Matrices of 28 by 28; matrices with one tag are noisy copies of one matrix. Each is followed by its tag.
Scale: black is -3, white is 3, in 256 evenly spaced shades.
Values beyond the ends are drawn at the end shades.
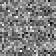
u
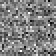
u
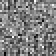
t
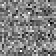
u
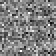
u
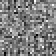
t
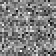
u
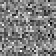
u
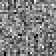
t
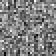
t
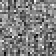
t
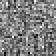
t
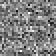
u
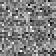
u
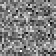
u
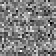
u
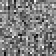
t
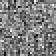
t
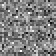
u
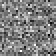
u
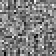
t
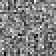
t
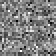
u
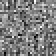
t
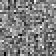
t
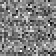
u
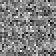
u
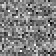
u
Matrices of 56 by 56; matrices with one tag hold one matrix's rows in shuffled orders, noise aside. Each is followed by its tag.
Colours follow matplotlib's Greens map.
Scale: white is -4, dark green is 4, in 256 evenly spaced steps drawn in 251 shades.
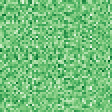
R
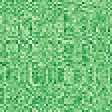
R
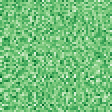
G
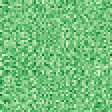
G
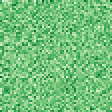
G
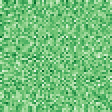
G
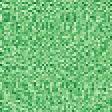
G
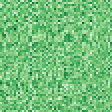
R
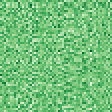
R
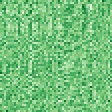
R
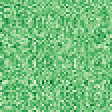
G
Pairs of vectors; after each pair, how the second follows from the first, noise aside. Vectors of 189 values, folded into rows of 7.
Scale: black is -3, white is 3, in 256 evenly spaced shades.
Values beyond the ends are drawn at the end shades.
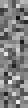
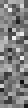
wrapped around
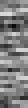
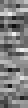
copied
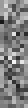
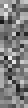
copied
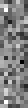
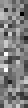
wrapped around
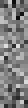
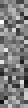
wrapped around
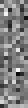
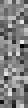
wrapped around
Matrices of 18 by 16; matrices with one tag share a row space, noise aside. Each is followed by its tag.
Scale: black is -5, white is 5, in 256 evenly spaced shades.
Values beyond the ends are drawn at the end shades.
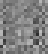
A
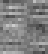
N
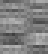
N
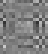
A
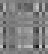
A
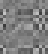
A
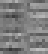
N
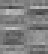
N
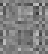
A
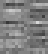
N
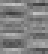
N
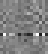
A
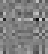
A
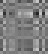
A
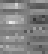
N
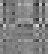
A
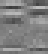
N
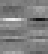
N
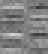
N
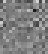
A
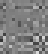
A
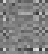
A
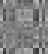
A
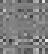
A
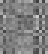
A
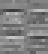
N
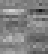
N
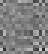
A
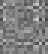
A
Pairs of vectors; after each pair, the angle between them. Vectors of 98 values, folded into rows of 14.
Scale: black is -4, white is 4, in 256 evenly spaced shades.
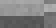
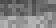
nearly opposite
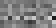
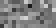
orthogonal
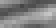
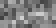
partly aligned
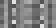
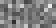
partly opposed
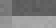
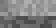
nearly opposite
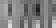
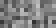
partly opposed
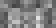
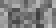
nearly opposite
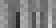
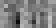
nearly parallel
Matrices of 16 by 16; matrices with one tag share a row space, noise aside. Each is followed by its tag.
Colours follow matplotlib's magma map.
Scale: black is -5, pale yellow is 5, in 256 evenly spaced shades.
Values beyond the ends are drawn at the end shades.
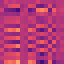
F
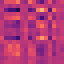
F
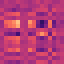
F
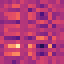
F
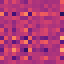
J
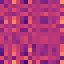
J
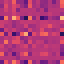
J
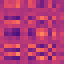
F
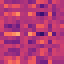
F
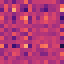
J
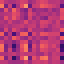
J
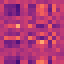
F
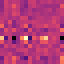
J
